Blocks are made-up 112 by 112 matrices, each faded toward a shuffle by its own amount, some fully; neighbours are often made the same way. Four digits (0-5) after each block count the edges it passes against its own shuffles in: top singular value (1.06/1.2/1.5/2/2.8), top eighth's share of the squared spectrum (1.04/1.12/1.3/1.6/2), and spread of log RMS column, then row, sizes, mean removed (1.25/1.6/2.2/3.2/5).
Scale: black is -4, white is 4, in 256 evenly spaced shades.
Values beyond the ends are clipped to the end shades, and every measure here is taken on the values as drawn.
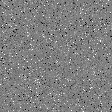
2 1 0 0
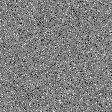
0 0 0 0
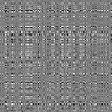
5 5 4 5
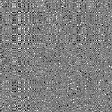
5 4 3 3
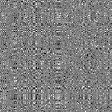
5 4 3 3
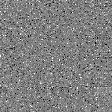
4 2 1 1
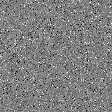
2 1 0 0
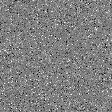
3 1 0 0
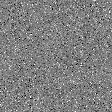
0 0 0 0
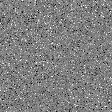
1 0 0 0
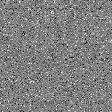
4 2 1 1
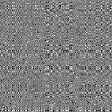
5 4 3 3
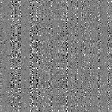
4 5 4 2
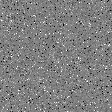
1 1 0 0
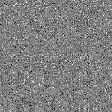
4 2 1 1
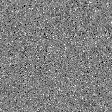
3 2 0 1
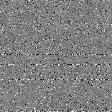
2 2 0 2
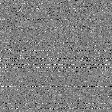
2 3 0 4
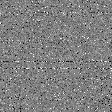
2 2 0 2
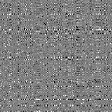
5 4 3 3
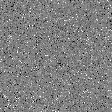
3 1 0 0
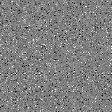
4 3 1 2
